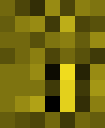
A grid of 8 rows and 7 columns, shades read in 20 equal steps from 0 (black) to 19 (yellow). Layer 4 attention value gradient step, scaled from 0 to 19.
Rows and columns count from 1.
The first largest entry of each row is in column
4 5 7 3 5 5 5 4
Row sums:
58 64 66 54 67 71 69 52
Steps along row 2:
up up down up down up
